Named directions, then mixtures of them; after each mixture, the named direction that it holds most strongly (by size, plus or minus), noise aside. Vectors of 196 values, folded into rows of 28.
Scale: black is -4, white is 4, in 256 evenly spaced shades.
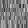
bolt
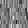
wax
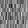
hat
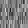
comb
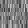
bolt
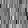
wax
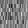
hat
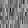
comb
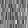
hat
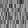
hat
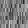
comb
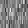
comb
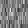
comb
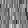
wax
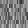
wax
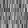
bolt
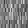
comb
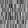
hat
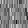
wax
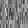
comb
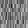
hat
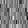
wax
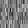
comb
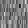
bolt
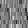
wax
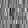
wax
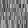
bolt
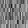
hat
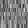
bolt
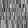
bolt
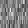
comb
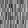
hat
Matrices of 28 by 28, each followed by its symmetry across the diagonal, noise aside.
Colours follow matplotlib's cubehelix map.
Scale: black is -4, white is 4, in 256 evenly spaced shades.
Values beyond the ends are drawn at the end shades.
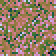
symmetric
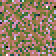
antisymmetric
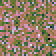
neither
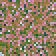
neither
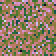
neither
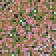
symmetric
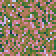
neither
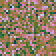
antisymmetric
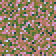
symmetric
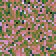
neither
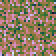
antisymmetric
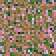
antisymmetric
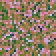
antisymmetric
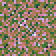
symmetric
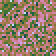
symmetric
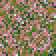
symmetric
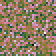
antisymmetric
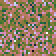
neither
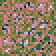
symmetric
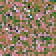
antisymmetric
